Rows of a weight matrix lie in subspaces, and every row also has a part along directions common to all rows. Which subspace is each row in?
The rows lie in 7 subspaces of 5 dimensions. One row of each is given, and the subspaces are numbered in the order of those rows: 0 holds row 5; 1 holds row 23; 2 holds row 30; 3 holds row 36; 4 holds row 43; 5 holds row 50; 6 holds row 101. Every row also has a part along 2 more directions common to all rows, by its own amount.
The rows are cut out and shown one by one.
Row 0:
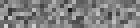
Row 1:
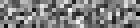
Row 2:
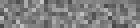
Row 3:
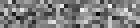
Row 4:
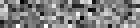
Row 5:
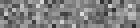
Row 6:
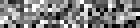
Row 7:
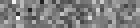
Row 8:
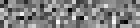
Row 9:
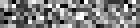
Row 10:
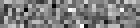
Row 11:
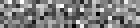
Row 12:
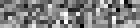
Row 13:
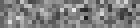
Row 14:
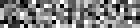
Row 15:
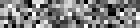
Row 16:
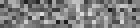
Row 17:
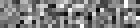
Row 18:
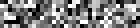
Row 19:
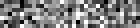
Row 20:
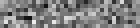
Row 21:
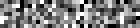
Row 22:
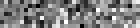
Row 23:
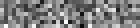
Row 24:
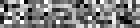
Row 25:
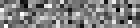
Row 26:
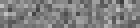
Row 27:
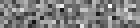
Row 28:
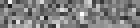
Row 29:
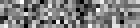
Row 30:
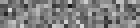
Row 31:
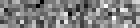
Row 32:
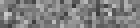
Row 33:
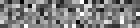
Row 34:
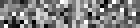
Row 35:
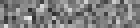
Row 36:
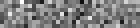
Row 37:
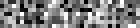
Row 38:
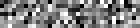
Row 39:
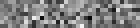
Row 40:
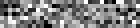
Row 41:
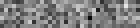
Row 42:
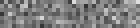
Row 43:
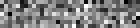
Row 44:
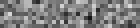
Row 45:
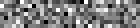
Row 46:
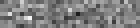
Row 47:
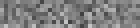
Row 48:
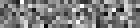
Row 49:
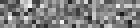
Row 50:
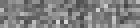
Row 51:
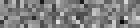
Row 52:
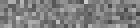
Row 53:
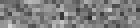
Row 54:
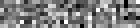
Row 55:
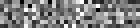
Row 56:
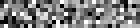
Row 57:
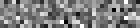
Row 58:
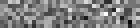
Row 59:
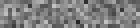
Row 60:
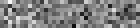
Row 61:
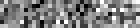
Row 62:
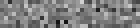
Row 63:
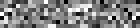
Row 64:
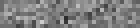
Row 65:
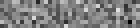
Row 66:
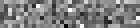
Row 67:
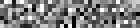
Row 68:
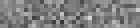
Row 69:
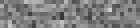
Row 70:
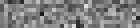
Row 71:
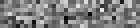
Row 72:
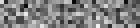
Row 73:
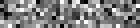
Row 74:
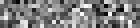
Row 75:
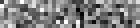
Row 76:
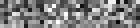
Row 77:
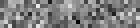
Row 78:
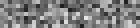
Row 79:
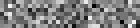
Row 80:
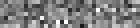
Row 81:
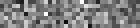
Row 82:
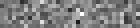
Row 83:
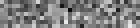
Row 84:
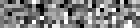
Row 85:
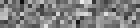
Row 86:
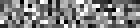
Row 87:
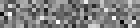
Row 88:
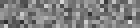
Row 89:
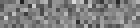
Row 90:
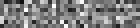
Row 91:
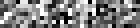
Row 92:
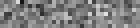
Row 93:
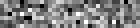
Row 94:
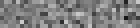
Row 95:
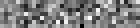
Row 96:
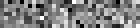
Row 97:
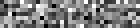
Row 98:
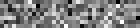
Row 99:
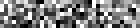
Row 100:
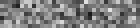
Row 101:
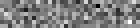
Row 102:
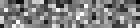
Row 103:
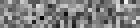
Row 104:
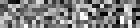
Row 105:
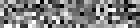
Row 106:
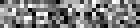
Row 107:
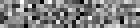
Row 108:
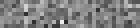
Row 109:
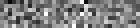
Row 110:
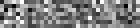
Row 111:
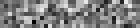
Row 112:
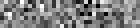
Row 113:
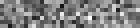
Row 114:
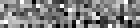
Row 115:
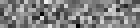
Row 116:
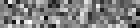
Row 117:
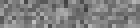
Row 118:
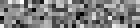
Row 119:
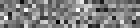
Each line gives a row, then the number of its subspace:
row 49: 2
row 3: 0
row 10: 2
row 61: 4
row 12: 2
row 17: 5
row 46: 1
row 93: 1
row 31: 4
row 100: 3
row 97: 2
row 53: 3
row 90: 2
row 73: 6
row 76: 3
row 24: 5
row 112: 6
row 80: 0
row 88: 1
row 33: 1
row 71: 1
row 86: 6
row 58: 6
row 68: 3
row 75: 3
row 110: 5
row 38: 2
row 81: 0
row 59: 2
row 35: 1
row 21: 3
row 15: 2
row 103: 5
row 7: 5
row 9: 5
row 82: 5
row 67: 5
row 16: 3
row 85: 6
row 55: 6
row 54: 5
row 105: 0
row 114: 1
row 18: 2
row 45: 4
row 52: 0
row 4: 6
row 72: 4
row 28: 0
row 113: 3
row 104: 6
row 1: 5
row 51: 5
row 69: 3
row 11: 0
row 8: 5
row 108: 2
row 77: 2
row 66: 2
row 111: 1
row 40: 2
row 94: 5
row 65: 6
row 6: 3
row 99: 0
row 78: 6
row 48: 6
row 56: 1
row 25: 1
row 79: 4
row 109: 0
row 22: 4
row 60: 0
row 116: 0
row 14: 1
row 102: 4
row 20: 1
